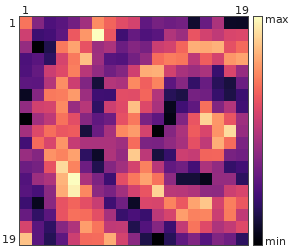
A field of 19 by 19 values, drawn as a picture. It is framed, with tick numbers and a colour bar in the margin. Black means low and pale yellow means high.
Concentric rings centre on the middle right. There is no seam. There is no overall slope.
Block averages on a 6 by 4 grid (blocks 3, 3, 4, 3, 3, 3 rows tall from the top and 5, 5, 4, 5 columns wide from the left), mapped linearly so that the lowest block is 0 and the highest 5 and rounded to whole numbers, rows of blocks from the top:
1413
2252
4303
5213
3253
1403
